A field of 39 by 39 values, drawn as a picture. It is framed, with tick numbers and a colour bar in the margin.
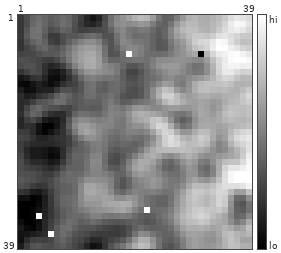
Five lone cells stand out: four far higher and one far lower than their neighbours. The field climbs toward the right. The values follow a bell shape. The texture is blotchy. No regular stripes run through it.
